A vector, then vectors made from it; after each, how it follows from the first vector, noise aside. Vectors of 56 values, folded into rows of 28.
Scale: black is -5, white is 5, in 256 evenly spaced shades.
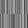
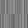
shrunk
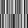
scaled up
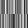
scaled up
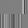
partly zeroed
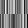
scaled up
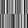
scaled up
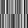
scaled up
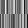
scaled up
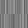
shrunk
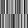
scaled up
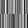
scaled up
